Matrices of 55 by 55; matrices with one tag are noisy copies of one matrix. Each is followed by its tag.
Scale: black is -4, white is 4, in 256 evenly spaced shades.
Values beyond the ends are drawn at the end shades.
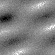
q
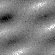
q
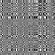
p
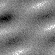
q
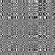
p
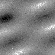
q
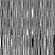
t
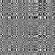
p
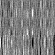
t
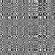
p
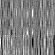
t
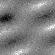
q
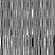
t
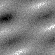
q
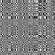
p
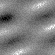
q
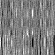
t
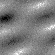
q
